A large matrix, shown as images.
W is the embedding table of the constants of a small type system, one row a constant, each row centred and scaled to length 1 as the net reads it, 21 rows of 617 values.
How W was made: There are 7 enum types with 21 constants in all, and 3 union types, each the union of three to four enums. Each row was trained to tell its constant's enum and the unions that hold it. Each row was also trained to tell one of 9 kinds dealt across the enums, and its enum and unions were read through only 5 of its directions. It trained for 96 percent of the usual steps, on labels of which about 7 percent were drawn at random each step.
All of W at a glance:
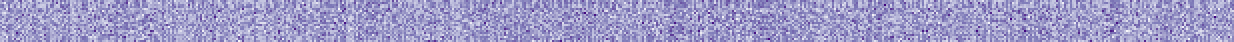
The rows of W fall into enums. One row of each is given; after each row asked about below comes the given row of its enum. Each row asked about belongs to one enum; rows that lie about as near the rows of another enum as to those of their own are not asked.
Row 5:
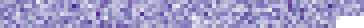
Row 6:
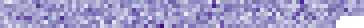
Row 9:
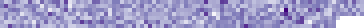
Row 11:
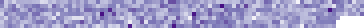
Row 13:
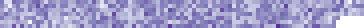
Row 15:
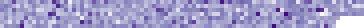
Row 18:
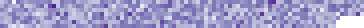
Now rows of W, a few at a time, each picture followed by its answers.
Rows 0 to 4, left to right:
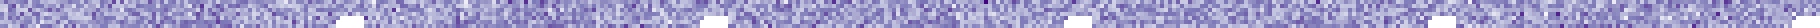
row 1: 6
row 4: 18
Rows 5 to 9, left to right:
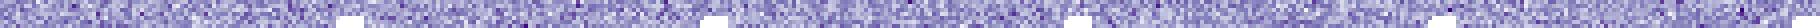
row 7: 9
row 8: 13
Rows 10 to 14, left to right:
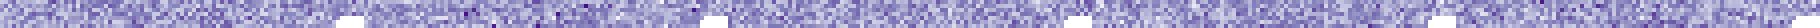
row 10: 15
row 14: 13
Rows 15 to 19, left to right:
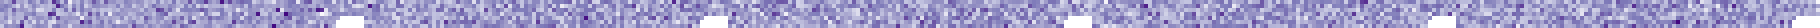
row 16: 6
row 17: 9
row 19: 13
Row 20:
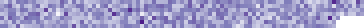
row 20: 18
